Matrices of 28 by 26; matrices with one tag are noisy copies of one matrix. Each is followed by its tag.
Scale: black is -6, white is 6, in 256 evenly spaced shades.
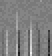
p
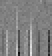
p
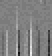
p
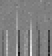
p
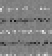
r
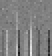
p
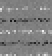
r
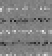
r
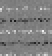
r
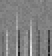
p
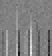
p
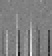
p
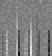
p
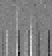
p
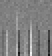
p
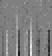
p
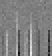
p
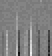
p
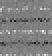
r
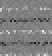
r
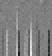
p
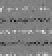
r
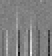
p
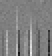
p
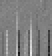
p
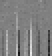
p
